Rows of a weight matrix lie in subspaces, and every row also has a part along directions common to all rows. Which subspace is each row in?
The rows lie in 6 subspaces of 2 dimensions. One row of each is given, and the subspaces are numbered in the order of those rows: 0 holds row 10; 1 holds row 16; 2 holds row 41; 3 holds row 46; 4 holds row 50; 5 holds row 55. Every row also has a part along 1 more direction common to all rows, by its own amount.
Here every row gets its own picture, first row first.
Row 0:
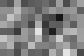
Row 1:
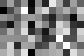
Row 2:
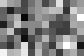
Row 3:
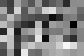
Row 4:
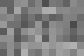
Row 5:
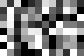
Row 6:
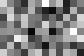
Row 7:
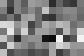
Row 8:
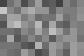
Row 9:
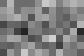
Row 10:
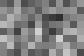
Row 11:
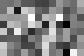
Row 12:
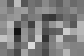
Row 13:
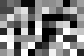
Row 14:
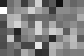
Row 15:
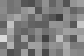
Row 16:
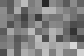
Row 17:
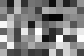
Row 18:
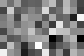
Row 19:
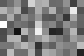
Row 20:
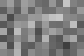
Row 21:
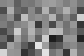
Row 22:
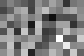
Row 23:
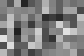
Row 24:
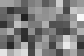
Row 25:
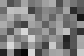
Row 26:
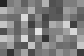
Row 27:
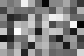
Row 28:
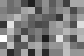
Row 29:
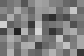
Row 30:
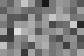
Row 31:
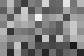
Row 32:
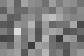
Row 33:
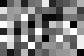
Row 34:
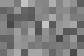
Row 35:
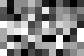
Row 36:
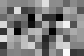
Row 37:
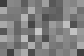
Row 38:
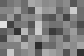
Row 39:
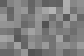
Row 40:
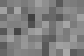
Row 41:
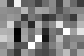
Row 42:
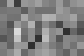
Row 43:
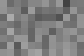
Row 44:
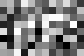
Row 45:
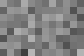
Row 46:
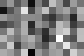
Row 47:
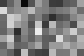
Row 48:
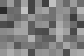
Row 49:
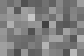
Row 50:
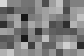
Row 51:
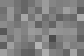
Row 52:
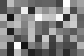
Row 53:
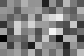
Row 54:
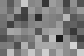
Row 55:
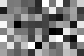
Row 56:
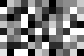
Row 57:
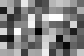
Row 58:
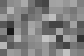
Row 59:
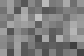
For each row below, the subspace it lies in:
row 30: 0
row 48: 3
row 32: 2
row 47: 5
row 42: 2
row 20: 1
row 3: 1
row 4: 1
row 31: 1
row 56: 4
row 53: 5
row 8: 5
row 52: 1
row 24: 4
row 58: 0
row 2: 4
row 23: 2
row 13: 3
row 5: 2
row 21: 2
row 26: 4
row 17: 0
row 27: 0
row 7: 0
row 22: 3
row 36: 5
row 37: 4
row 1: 3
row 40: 5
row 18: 2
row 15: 3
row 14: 5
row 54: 1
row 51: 2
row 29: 3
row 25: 4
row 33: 4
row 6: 1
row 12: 2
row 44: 1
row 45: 4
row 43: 1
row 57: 5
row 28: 3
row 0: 0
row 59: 1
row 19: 3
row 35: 0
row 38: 3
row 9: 0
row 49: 5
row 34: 5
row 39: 1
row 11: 5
